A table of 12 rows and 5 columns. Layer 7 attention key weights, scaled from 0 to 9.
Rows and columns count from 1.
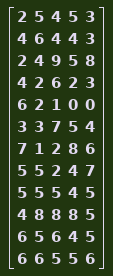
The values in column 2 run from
1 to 8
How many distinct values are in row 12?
2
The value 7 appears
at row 6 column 3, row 7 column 1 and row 8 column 5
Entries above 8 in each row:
0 0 1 0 0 0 0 0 0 0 0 0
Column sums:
54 52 59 54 55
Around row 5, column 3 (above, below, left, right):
6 7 2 0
